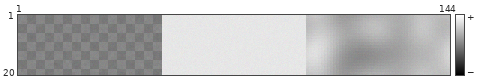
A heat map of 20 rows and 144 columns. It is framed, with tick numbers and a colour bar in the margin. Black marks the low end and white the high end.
It is made of 1 by 3 panels. Panel 1,1: middling, checkered, faint in contrast. Panel 1,2: very high, flat. Panel 1,3: high, smooth.
